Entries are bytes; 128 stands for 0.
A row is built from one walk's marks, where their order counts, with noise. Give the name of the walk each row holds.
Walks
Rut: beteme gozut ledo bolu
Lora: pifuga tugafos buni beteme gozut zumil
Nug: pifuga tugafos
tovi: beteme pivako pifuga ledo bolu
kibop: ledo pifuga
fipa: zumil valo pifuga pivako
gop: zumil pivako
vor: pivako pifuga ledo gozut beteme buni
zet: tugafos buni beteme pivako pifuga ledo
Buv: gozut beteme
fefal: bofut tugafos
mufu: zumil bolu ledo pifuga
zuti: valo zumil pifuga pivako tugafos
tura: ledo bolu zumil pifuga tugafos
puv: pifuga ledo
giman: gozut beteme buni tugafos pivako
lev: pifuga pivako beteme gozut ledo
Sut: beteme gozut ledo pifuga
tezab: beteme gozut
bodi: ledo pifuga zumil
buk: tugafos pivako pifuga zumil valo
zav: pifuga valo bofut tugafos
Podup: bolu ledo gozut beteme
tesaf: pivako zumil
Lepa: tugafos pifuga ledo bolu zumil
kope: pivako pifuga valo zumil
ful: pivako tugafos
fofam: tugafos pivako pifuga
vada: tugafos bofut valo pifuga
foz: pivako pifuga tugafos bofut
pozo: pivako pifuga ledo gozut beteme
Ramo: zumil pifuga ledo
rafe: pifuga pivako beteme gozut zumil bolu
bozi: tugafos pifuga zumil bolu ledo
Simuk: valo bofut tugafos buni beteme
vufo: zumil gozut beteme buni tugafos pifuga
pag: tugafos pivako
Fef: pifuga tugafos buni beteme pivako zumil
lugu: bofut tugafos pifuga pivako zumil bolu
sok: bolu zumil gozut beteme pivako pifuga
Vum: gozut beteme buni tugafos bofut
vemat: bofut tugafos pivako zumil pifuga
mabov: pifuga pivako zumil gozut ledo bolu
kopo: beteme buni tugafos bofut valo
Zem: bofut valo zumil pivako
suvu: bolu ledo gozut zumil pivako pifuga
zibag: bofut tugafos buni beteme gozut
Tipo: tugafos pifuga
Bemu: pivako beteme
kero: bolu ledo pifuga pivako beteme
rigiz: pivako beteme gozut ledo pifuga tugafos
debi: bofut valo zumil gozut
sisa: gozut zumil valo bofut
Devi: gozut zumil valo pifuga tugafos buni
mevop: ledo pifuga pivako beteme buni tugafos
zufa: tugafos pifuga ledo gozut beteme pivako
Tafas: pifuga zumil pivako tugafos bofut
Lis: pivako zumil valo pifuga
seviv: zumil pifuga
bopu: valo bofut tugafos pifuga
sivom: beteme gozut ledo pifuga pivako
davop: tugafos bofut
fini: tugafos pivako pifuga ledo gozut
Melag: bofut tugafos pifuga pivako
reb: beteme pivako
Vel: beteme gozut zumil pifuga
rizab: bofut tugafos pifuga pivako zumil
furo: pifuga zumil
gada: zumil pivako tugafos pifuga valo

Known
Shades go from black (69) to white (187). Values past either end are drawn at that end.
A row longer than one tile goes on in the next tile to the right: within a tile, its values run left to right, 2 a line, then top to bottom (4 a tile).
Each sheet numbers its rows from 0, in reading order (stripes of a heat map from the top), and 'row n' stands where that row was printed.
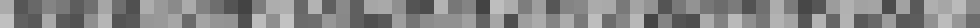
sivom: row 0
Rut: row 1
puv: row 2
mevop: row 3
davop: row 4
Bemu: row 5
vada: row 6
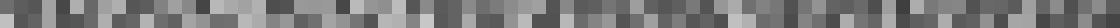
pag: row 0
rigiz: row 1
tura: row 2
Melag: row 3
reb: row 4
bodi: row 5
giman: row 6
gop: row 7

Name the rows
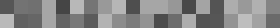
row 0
ful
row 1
Lis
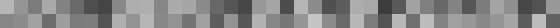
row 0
mabov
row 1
tovi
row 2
Simuk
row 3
kero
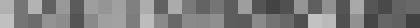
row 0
mufu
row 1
lev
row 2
Fef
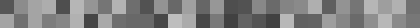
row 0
fefal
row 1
tesaf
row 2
bopu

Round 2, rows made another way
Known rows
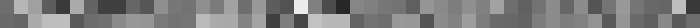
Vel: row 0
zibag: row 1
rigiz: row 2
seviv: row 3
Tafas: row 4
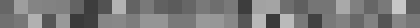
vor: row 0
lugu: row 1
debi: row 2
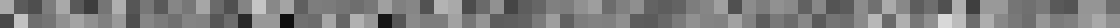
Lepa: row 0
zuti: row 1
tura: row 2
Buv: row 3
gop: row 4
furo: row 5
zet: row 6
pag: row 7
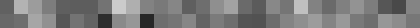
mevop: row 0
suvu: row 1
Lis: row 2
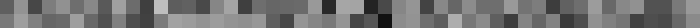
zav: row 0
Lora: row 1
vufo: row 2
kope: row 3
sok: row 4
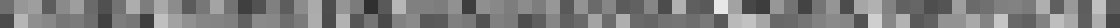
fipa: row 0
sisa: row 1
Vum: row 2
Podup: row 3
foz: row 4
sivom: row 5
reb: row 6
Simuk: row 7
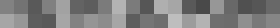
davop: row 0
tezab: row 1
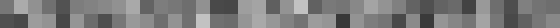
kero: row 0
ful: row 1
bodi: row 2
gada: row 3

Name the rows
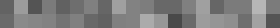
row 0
Nug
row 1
fefal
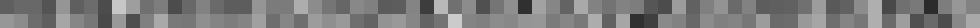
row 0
Melag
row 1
Tipo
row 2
tesaf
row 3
Fef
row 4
pozo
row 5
fofam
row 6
giman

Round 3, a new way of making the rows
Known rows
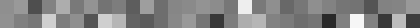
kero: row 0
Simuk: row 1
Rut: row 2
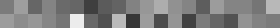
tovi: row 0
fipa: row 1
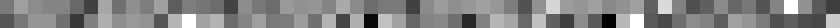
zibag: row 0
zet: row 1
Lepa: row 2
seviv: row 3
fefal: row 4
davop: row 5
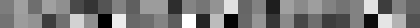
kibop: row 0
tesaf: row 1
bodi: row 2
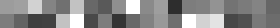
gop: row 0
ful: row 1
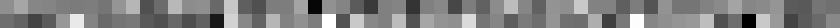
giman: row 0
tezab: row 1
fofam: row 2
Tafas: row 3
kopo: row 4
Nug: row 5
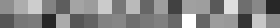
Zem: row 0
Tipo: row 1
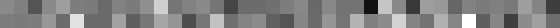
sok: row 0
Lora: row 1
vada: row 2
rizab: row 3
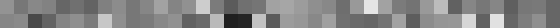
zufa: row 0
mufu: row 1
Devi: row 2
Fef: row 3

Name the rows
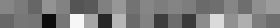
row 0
Sut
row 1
sivom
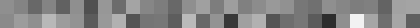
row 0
lugu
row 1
suvu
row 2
Vel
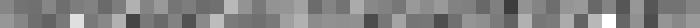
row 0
rafe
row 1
Vum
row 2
zuti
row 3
Melag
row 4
gada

